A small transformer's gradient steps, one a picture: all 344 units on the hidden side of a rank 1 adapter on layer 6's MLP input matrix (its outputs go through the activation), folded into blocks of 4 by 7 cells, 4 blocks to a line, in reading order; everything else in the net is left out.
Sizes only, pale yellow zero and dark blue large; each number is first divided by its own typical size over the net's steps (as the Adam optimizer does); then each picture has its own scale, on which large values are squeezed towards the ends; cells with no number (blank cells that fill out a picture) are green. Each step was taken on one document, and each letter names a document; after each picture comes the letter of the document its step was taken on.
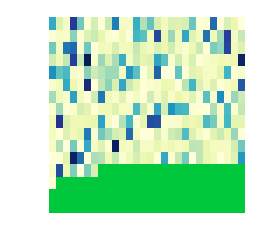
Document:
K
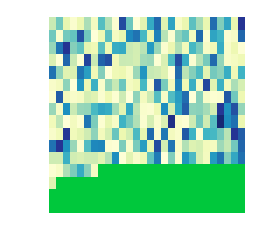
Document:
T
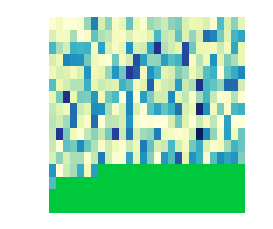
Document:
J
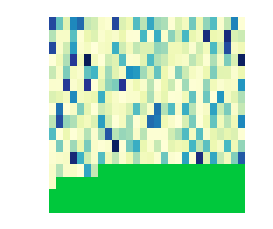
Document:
K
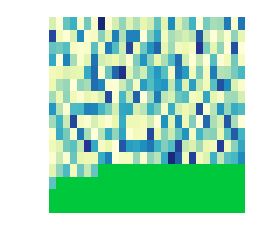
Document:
T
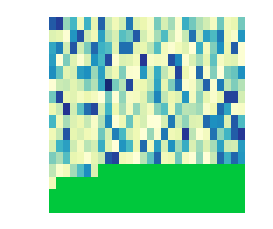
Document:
T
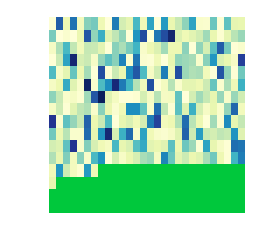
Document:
K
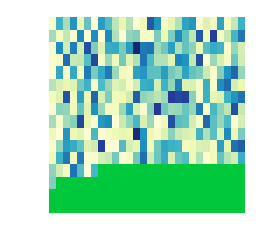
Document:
T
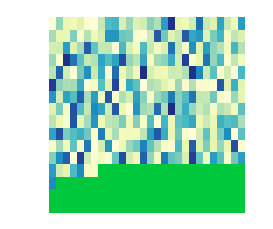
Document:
J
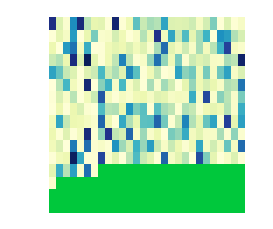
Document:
K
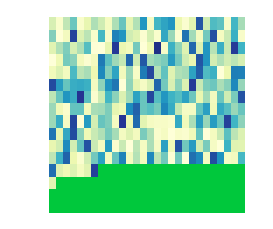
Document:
J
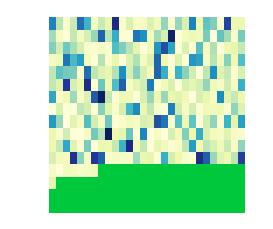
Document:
K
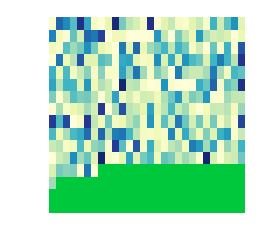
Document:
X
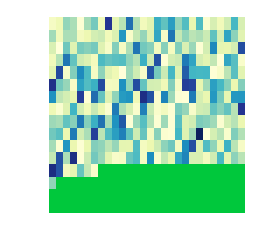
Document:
J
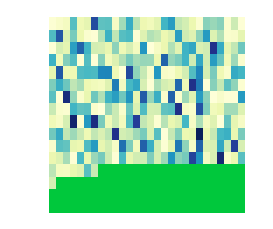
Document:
J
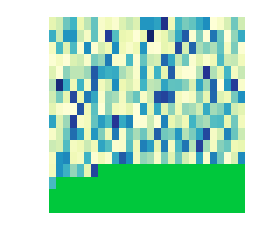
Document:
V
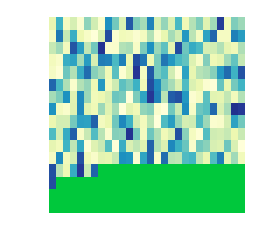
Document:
J
